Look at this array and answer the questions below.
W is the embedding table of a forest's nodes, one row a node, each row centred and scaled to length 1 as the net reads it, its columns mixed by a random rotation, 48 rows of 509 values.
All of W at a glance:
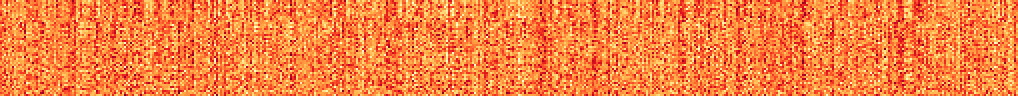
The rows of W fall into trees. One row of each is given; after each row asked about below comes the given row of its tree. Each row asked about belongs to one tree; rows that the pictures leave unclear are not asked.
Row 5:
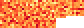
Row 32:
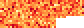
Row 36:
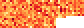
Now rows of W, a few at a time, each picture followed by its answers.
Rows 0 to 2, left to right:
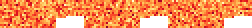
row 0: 5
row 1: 5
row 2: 5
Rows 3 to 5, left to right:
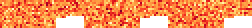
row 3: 36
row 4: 5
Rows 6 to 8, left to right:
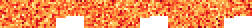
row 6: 5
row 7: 5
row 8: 5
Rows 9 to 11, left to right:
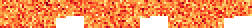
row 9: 36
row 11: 32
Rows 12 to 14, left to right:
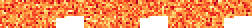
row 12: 32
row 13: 32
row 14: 36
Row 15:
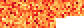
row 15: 32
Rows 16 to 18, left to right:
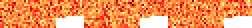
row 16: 32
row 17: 36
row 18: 32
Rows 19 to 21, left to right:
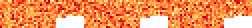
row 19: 36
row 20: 5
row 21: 36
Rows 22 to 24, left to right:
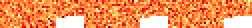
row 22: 5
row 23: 36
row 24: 32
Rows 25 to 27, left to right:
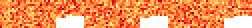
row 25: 36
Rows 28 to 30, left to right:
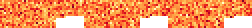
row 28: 32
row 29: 5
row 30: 5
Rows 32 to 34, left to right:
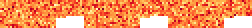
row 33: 36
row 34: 5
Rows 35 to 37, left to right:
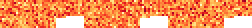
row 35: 32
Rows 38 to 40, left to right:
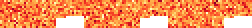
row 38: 5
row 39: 5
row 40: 36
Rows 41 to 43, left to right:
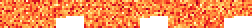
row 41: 32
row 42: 36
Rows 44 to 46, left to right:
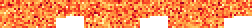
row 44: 36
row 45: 32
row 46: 32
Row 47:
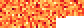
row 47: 5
